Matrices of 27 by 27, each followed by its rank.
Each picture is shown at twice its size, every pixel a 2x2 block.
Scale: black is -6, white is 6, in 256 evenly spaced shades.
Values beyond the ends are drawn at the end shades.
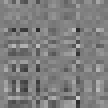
two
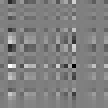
one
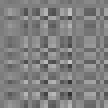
one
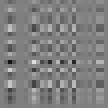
one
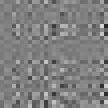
two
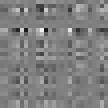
two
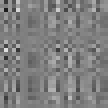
two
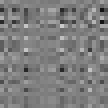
two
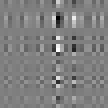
one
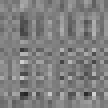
two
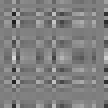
one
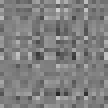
two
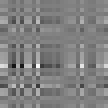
one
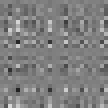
two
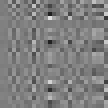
two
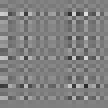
one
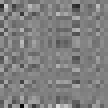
two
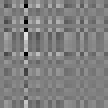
one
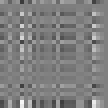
one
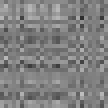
two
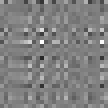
two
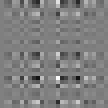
one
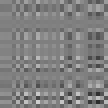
one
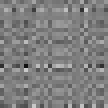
two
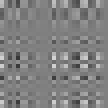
one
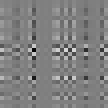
one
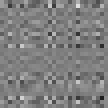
two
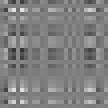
one
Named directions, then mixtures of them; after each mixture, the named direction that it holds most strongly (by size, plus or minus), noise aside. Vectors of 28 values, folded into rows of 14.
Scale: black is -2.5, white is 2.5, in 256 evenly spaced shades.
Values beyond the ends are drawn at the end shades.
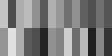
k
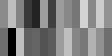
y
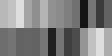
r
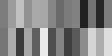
r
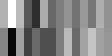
y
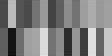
k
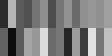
k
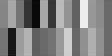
y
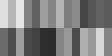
r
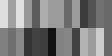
r
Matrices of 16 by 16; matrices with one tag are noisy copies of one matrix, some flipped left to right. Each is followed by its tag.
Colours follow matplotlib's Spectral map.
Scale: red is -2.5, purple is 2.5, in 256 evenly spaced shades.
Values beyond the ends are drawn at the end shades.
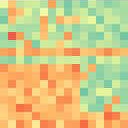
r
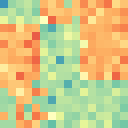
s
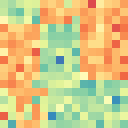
s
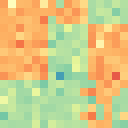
s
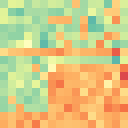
r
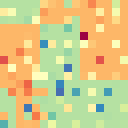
s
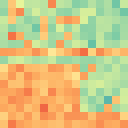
r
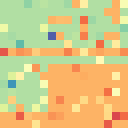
r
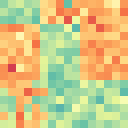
s
